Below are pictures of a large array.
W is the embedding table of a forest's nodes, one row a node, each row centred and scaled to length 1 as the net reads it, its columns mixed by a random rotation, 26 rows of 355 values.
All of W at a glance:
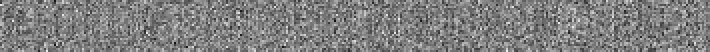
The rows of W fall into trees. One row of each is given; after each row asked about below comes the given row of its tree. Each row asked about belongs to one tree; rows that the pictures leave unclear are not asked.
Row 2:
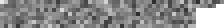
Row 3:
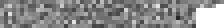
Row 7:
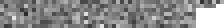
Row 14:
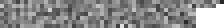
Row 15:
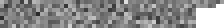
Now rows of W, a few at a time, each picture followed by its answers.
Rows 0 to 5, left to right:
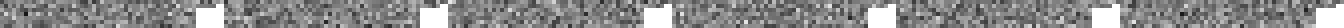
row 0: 7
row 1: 7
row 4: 14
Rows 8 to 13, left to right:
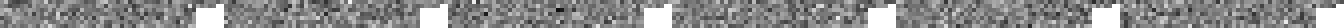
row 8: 2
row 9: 15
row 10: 15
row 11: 2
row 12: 2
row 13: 14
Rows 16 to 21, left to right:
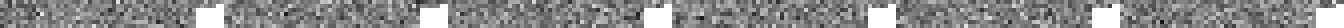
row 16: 15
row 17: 2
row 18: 3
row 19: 14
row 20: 15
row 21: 7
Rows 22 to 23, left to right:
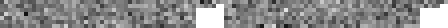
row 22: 7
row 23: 2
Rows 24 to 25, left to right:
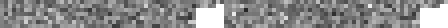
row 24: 3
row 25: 3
